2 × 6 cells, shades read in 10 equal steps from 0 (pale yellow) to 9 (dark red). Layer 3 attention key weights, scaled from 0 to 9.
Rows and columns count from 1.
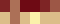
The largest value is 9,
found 2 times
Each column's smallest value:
2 5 2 0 2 2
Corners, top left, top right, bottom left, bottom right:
8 6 2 2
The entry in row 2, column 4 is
0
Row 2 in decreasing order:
5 2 2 2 2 0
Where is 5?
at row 1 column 2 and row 2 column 2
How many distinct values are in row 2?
3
